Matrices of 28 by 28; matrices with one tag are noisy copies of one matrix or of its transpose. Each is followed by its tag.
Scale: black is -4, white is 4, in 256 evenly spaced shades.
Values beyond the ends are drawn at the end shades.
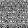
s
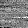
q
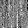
q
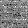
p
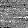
q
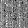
p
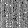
p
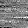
q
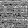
p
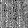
p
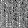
p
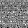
s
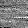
q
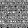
s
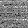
p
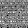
s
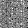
s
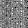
s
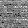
p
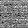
p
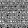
s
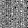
s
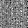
s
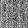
p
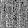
p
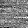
q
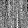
q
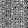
s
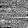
q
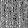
p
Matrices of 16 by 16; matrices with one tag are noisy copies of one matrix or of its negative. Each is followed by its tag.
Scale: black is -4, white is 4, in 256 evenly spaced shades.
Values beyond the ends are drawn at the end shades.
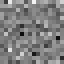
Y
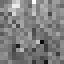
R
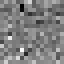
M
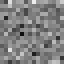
Y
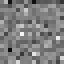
Y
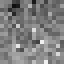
R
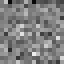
Y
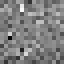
M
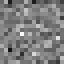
Y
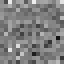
Y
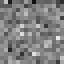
Y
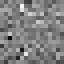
M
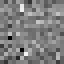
M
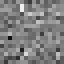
M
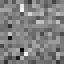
M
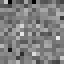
Y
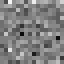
Y
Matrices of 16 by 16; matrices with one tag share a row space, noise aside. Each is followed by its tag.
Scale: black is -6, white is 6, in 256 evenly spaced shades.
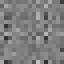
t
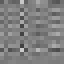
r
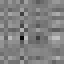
r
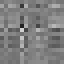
r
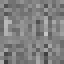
t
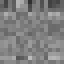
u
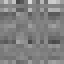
u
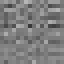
u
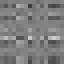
u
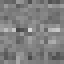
u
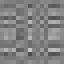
u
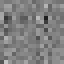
t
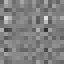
t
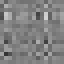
t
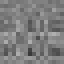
u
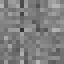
r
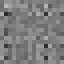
t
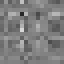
r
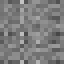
r
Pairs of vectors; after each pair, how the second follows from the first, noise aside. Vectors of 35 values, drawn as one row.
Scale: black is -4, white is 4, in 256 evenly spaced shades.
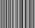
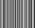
wrapped around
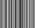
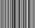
reversed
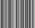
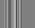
partly zeroed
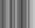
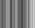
copied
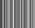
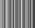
reversed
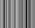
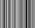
copied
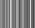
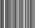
reversed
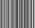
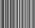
wrapped around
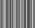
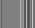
partly zeroed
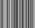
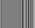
partly zeroed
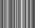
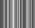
reversed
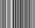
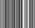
reversed
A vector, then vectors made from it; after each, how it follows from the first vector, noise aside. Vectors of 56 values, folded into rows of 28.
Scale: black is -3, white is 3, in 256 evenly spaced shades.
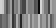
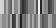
sign-scrambled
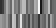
negated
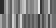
negated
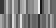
negated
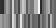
negated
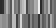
negated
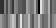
sign-scrambled
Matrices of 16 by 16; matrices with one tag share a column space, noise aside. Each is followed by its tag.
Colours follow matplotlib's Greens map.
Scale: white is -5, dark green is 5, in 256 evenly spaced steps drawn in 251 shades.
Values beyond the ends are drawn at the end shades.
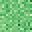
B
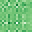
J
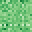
B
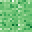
B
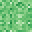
J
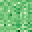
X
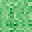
X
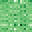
B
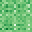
B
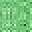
X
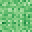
J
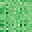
X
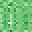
J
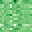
B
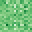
B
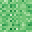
B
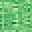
J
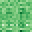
X
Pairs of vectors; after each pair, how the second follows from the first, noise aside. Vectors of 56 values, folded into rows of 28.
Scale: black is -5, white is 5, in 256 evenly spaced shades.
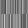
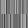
negated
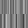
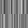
reversed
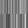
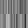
negated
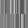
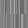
shrunk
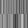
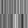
negated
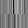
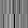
reversed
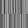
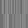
shrunk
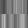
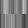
reversed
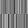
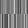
negated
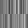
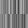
negated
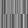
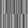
negated
